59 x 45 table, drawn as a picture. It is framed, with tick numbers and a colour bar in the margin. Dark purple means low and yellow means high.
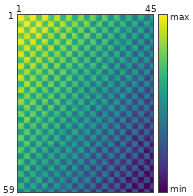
Ninth with the lowest average: bottom right. Grain: checkered. Ninth with the highest average: top left. Mirror symmetry: none. Slope: up to the top left.
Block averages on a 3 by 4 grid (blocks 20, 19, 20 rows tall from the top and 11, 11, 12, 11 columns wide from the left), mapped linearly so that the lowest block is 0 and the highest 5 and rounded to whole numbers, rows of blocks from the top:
5432 | 4321 | 3210
